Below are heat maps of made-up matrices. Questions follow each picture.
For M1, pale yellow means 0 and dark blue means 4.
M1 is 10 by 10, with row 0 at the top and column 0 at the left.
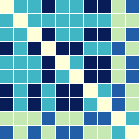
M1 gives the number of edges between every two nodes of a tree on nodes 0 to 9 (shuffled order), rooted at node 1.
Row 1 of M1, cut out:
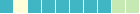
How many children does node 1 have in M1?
2
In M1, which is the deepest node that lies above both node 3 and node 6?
9
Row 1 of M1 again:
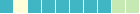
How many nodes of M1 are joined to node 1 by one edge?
2
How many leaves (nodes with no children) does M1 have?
7
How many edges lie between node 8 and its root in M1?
1
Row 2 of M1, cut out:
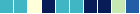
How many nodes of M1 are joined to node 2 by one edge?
1
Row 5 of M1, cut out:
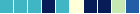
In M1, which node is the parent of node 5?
8
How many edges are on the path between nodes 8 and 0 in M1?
1
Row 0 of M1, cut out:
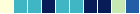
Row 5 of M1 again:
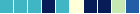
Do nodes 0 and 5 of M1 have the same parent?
yes
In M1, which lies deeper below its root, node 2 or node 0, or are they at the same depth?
the same depth
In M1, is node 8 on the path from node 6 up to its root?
no
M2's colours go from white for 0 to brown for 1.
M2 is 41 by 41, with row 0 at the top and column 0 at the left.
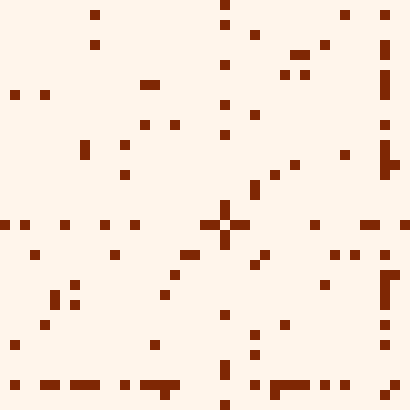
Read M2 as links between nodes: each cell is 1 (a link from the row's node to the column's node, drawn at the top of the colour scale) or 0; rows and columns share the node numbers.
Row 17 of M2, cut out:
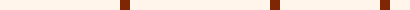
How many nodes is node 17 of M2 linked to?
3
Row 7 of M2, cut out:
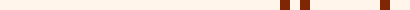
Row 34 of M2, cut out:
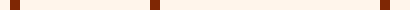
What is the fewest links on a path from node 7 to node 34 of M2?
2
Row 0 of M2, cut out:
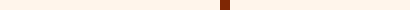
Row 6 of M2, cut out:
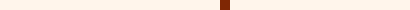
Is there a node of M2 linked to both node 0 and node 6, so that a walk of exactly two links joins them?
yes
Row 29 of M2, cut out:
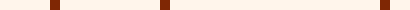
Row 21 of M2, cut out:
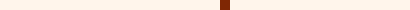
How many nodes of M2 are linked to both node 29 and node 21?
0
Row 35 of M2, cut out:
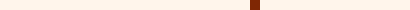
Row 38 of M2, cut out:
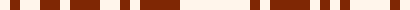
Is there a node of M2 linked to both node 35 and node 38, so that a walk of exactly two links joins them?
yes
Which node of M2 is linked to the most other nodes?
node 38
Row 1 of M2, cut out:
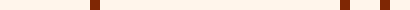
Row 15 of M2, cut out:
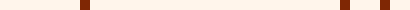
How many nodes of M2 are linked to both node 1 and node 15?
2
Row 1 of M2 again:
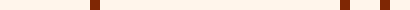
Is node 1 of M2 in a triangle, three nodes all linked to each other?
yes
